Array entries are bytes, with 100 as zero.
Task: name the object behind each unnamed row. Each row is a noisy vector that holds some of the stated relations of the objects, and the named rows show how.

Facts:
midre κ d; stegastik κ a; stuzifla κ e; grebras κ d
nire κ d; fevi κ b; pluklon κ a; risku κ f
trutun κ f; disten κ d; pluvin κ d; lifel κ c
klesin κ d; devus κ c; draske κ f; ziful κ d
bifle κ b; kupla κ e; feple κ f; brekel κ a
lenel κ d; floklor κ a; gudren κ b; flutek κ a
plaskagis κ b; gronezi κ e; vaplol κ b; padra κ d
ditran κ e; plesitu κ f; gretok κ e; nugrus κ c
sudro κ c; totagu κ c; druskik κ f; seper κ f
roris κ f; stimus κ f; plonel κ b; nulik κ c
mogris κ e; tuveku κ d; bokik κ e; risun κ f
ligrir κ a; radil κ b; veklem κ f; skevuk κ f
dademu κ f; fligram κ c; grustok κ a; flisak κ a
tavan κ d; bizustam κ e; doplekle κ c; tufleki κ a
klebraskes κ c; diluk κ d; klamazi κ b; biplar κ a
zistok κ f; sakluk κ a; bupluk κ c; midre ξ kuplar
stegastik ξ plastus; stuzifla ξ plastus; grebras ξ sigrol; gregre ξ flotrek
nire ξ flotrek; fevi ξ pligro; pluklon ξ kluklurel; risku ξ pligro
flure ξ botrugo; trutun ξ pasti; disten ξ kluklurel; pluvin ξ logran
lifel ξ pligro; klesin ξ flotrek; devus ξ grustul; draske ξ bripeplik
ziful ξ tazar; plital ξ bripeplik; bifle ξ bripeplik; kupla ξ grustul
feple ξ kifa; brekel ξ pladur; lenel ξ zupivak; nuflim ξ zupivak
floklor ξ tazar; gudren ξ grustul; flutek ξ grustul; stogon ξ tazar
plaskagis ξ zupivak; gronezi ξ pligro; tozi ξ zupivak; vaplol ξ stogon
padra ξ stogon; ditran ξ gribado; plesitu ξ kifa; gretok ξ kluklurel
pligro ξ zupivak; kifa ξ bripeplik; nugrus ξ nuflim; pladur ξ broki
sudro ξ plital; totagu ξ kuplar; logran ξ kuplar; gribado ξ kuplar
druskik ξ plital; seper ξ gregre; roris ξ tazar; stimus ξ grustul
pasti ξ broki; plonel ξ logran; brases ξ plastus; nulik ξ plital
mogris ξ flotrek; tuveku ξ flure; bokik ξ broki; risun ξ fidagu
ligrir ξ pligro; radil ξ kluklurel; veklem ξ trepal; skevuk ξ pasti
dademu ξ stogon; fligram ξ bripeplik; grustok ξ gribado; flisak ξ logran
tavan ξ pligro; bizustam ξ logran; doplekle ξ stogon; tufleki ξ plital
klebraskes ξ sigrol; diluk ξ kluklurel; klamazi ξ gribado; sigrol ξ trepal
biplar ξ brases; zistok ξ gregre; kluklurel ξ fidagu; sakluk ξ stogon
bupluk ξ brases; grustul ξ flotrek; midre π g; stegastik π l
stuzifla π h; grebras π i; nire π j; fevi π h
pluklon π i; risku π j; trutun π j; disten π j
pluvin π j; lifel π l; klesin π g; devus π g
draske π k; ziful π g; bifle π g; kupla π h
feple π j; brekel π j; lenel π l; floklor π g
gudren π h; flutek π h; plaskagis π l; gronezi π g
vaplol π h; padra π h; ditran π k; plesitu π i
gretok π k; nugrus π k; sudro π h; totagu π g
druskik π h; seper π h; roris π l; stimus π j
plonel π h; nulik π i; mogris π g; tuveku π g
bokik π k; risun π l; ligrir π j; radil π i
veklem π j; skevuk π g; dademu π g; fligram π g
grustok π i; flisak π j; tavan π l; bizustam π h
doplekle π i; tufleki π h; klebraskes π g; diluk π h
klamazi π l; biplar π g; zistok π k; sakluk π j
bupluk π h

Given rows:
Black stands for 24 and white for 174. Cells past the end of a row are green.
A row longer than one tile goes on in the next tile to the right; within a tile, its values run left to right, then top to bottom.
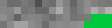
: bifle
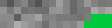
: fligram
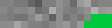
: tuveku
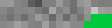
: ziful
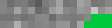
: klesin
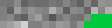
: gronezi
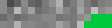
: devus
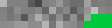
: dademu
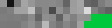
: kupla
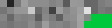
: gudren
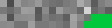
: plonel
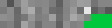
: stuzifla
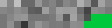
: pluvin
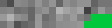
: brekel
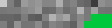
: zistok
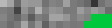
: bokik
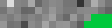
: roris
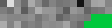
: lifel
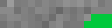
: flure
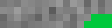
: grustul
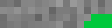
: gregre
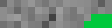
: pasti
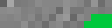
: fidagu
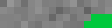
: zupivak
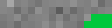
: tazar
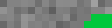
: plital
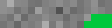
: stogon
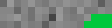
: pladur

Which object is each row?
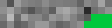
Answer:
feple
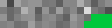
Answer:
bizustam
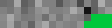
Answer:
ligrir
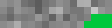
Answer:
midre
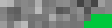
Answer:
nugrus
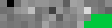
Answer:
flutek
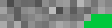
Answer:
klebraskes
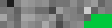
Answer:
tufleki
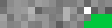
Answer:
diluk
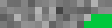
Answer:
doplekle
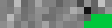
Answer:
risku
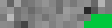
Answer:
veklem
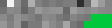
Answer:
lenel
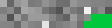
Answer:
padra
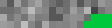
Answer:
fevi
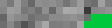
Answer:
nire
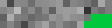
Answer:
stimus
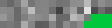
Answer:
bupluk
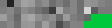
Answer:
druskik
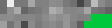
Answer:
risun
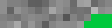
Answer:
totagu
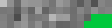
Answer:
draske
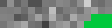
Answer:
biplar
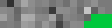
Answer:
sudro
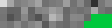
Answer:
ditran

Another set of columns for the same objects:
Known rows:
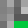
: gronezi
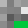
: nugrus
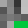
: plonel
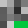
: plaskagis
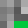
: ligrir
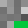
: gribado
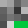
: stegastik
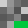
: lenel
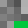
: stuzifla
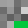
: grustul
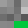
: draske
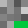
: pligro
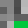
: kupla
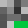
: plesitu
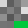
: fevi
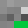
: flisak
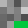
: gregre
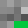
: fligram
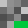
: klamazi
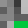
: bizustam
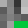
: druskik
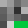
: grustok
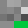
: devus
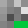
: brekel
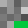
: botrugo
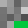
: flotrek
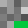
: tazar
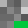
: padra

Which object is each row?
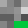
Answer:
zistok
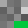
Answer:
gudren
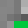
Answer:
bokik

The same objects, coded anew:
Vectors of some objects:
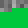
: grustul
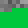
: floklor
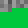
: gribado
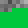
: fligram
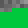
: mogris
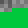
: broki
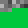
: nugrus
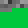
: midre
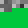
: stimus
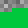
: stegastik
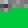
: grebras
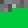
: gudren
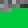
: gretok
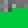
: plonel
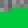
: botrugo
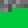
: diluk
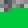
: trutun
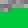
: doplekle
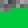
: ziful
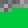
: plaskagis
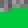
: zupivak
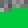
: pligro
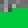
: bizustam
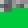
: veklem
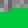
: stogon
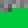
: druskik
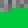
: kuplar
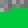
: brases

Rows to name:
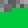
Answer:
dademu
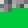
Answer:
flisak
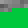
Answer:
radil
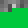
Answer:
flutek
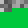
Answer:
risku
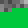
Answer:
skevuk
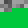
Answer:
brekel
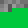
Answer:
stuzifla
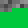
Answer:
klesin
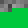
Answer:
fevi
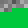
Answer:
roris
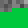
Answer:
devus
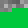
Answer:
klamazi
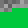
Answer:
lifel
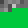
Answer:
kupla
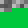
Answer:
nire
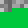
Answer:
sakluk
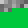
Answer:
grustok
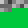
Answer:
pluvin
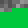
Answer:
gronezi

